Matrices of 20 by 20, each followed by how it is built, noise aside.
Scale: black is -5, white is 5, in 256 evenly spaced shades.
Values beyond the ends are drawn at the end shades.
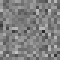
low rank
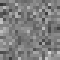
low rank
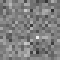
low rank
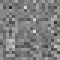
low rank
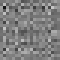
low rank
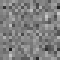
low rank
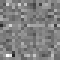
low rank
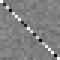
diagonal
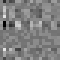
low rank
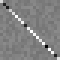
diagonal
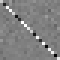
diagonal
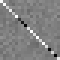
diagonal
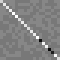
diagonal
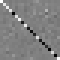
diagonal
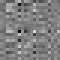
low rank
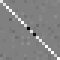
diagonal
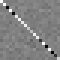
diagonal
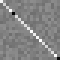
diagonal
